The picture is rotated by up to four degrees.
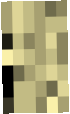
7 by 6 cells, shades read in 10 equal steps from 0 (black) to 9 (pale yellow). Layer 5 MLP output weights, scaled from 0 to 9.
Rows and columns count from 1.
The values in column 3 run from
5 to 7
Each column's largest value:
9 8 7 7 9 8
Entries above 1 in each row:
6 6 5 6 5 5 6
